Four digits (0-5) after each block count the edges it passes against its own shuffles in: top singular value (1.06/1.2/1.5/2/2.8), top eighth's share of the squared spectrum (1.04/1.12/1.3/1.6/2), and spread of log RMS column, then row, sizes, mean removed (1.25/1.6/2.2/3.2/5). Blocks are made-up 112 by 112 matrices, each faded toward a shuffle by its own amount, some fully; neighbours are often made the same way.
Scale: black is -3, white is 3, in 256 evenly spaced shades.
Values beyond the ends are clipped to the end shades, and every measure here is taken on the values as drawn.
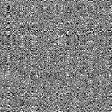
4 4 2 3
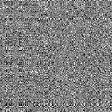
4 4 3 3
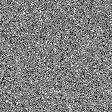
0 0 0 0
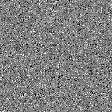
3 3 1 1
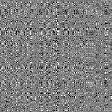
5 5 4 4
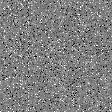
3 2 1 0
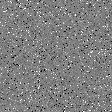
2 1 0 0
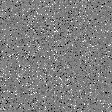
2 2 1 1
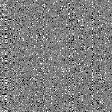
4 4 3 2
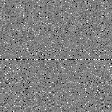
4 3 1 2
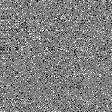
4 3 1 2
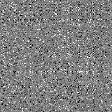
4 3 2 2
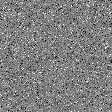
0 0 0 0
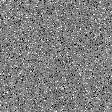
1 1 0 0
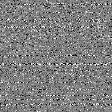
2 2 0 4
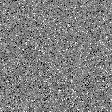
3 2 0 0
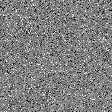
3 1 0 0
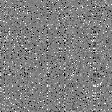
4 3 2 1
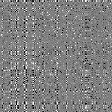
5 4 4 3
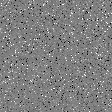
0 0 0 0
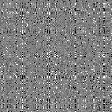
5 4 3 3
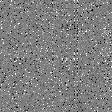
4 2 1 0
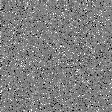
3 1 0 0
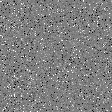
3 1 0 0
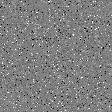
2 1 0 0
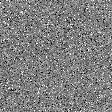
0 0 0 0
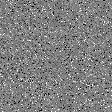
2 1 0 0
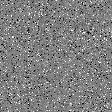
3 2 1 0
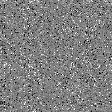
3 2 2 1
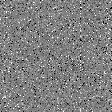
3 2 1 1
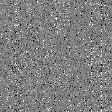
4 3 2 1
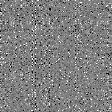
4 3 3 1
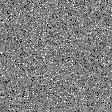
0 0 0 0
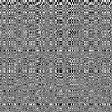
5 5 4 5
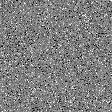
2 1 0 0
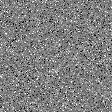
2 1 0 0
